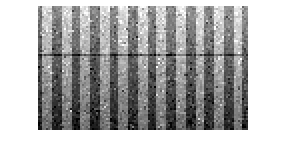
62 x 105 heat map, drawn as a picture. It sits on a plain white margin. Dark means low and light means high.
Row 25 differs from the rows beside it. Stripes running up and down repeat 11 times from left to right. There is an overall slope up to the top. On average the colour sits 50% of the way up the scale.
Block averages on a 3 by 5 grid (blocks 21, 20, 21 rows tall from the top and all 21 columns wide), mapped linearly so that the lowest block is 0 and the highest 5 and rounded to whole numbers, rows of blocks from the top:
45555
22322
01100
